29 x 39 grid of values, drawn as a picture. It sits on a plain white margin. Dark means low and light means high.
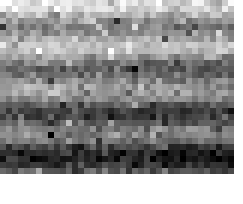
On average the colour sits 50% of the way up the scale. Stripes running across repeat 4 times from top to bottom. Values rise toward the top.
